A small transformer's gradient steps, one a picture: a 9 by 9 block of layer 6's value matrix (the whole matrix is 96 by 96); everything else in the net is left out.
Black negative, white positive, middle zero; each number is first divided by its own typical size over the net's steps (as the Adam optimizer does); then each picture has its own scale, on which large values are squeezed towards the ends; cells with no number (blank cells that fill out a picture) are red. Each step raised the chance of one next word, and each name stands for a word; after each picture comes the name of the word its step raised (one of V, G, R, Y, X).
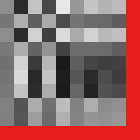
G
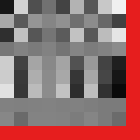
G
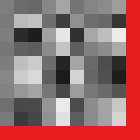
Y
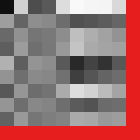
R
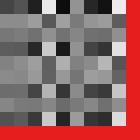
R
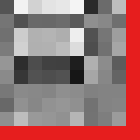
R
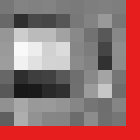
Y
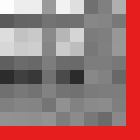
R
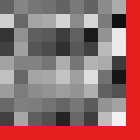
Y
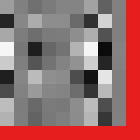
Y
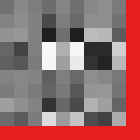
Y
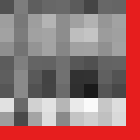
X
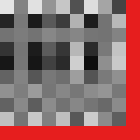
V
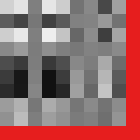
G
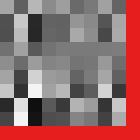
X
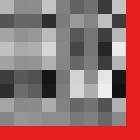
G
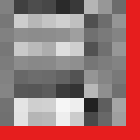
X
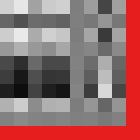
G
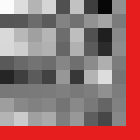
R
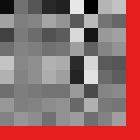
R
